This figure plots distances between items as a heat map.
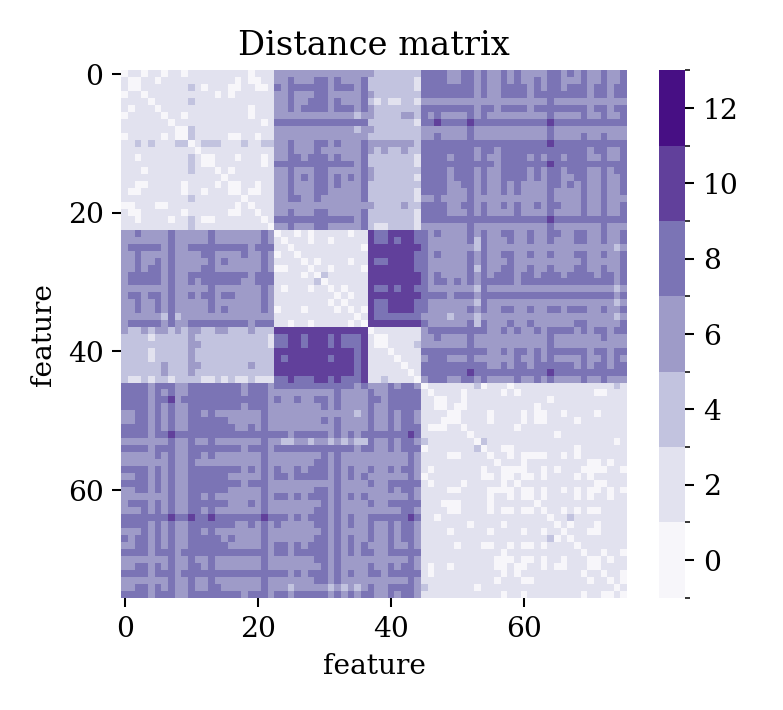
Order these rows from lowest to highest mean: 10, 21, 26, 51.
51, 21, 10, 26
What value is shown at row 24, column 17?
6
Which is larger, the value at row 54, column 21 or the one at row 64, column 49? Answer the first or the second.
the first
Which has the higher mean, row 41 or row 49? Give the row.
41
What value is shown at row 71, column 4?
6
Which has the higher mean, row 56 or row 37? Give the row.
37
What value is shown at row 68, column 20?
6
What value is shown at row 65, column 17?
6
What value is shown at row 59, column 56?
2
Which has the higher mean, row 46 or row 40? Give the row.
40
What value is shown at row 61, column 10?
8
